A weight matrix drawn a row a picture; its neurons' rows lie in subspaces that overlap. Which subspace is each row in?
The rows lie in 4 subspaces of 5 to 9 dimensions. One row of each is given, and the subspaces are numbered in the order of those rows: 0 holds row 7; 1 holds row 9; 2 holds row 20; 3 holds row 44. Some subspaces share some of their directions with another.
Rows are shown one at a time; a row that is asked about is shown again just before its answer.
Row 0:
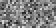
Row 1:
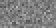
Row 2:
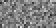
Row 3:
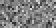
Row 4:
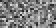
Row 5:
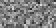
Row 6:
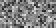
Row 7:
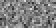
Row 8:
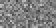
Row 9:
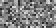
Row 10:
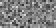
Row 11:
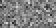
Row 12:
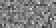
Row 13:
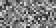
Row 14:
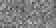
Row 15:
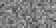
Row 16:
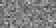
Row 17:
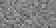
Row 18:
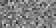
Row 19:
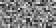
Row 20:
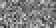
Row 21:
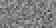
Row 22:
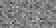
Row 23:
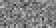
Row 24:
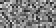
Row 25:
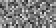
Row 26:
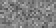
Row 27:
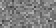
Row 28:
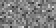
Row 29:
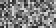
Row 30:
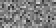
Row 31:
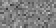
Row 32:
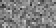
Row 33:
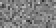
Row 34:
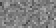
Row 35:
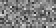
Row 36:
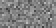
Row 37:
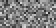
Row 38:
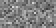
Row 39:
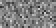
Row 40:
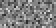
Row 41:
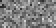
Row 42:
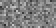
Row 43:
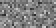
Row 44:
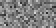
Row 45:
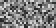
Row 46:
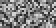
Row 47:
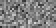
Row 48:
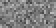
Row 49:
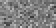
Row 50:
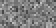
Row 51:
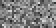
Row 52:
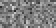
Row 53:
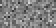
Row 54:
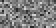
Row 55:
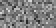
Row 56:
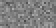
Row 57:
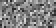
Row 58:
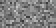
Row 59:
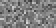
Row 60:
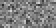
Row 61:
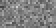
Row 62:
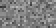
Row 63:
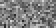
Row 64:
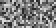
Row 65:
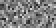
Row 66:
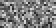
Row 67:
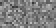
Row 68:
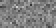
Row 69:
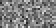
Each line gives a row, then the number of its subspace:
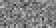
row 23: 2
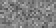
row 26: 3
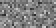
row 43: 1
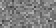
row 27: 3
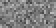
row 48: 0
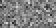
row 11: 2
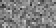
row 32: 2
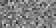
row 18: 3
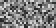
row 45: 0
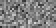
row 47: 0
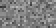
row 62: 2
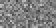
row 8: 0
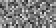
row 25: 3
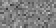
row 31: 3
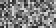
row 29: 0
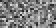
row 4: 3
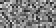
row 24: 0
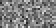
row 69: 3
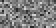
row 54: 1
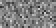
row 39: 3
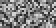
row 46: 0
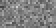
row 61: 2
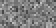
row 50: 1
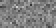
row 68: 2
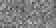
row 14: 0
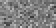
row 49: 3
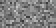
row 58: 2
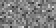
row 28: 0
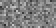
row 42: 3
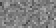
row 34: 3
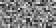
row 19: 2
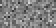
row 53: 2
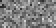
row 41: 2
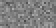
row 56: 3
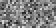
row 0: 3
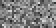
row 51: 2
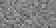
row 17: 2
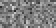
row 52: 3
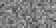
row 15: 0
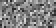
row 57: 2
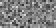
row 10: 0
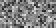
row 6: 0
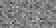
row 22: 0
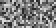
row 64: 3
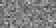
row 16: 2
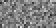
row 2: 2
